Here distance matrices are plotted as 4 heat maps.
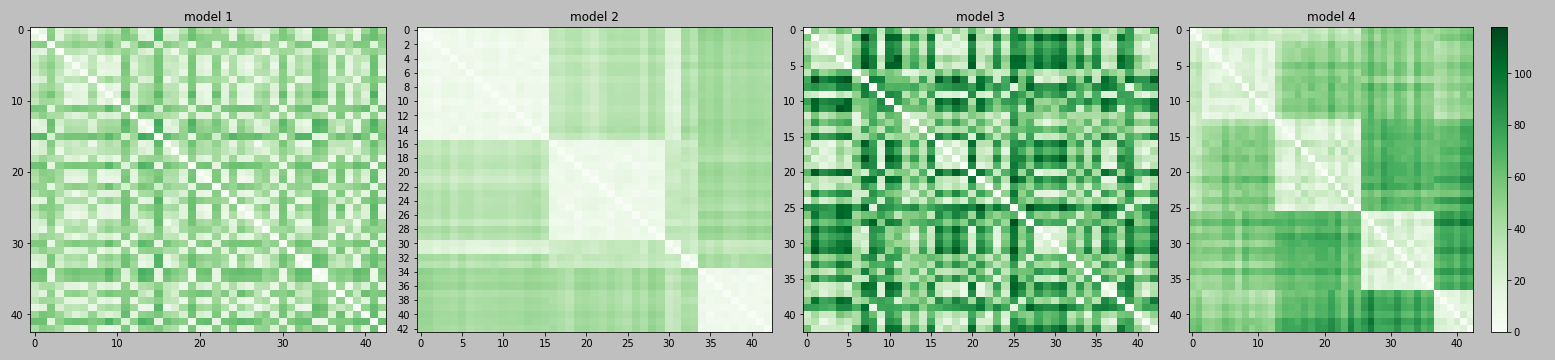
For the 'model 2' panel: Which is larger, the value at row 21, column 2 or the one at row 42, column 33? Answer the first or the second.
the second
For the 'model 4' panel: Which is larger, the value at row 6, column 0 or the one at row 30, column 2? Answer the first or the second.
the second
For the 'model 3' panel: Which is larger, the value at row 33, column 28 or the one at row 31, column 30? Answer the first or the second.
the first
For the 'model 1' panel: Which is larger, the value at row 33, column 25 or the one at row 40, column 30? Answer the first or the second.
the second
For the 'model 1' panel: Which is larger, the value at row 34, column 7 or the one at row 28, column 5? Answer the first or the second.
the first
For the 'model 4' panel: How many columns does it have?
43
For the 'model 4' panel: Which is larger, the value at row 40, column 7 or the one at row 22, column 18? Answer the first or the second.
the first
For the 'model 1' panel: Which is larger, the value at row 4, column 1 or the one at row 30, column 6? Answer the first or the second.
the second
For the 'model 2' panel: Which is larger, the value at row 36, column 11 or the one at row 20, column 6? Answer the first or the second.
the first
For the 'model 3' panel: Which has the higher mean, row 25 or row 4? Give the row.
25
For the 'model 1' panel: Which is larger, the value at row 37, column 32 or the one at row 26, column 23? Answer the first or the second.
the first
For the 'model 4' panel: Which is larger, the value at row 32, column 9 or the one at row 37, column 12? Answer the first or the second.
the first
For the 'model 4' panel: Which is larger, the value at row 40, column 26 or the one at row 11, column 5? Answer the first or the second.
the first
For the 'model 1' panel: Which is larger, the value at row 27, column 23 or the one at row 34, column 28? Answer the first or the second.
the second
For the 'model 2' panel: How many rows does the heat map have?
43
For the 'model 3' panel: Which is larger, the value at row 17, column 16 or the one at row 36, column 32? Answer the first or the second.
the second
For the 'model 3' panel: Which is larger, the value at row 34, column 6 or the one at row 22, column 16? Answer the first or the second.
the first
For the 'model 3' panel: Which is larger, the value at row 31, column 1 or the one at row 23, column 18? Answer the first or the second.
the first
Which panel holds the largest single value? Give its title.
model 3
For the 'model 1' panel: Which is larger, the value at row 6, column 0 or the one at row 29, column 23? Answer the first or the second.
the first
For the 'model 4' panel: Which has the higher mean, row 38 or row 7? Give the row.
38
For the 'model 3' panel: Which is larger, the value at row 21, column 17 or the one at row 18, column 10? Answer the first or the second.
the second
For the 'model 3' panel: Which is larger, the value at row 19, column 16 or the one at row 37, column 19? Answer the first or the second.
the first
